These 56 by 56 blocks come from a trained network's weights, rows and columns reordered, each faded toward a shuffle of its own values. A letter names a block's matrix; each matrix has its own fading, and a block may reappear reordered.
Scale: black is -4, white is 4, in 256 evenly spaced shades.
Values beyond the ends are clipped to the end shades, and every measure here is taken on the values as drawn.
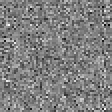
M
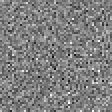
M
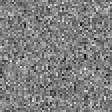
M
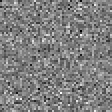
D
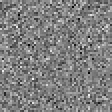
M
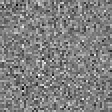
D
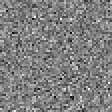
M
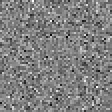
M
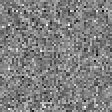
D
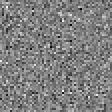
M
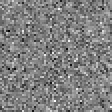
M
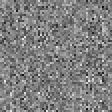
D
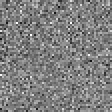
M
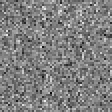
M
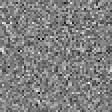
D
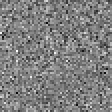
M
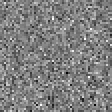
M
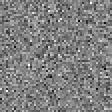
M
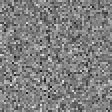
M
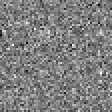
D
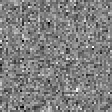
D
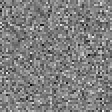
M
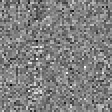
D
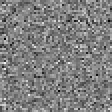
D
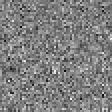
D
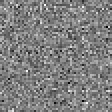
D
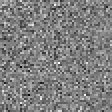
D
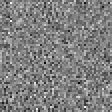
M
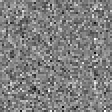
D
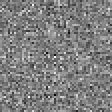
D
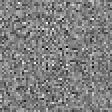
D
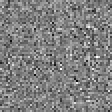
M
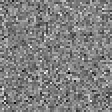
M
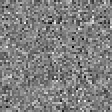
D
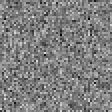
M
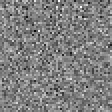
M
